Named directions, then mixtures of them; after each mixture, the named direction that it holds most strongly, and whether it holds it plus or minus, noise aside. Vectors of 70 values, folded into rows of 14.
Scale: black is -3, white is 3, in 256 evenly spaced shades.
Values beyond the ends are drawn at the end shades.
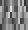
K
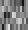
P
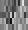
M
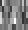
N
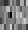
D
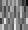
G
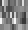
N, plus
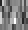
N, plus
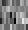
D, plus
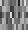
K, minus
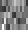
P, minus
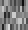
P, plus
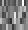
M, plus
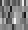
N, plus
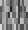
K, minus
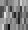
P, minus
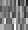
G, plus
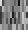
N, minus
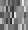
M, plus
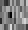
D, plus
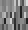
M, minus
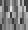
K, plus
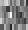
D, minus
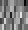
G, plus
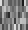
K, minus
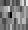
D, plus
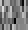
N, minus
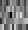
D, plus
